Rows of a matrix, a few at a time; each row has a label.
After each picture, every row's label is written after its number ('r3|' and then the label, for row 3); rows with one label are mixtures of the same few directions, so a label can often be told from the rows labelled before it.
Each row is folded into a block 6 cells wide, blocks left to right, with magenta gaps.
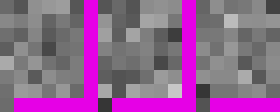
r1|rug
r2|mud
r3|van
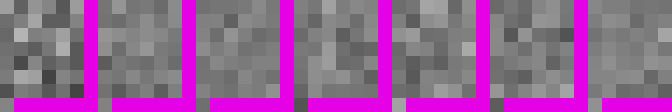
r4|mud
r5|rug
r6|mud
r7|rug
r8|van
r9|mud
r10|mud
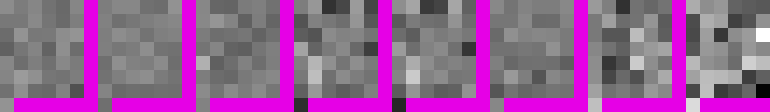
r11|mud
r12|rug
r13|rug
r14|van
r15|van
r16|mud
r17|rug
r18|mud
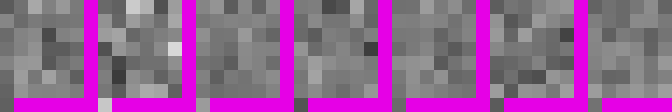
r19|rug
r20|van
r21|rug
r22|van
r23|rug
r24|mud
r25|mud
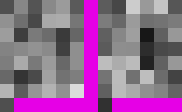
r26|mud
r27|rug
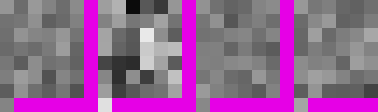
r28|mud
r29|rug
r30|van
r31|mud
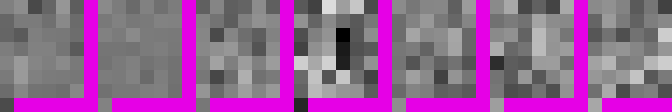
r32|van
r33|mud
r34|mud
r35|rug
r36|mud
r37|rug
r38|mud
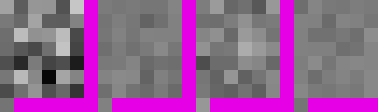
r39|mud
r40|mud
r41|rug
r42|mud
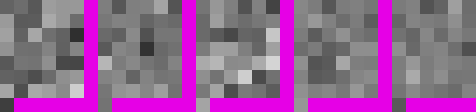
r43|mud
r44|rug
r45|mud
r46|rug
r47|van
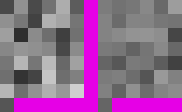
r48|mud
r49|mud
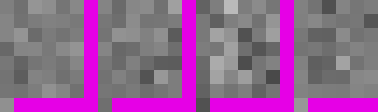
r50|van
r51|mud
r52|rug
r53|rug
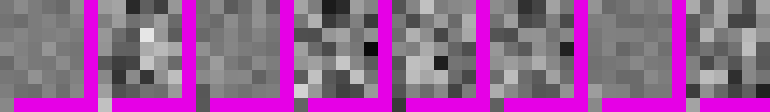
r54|rug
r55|rug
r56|van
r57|van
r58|rug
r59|van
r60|van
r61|mud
